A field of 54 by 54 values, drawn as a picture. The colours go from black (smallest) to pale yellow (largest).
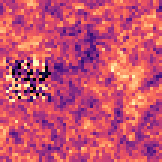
The ninth with the highest average is the middle right. Values change most from cell to cell in the middle left. No regular stripes run through it. The halves do not mirror each other. An odd patch, rougher than its surroundings, sits in the middle left.
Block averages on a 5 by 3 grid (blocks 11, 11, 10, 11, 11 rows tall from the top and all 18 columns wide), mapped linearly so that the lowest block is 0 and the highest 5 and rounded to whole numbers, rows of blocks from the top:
324 / 404 / 115 / 323 / 332
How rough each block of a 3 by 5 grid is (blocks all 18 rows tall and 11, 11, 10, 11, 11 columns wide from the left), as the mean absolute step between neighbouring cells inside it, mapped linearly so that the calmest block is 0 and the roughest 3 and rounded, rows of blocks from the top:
00000
32000
00000
